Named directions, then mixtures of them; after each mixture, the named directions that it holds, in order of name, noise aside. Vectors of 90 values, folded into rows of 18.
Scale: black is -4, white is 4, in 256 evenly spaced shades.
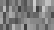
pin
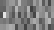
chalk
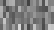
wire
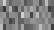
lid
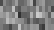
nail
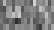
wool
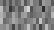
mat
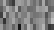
wire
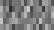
mat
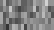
lid, pin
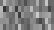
lid, nail, wire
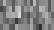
wool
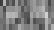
nail, wool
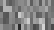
chalk, nail, wire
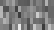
lid, nail, wire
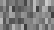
lid, pin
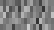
mat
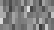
mat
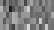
mat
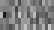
chalk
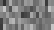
lid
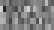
lid, mat, wire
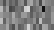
mat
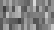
wire, wool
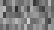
chalk, wire, wool
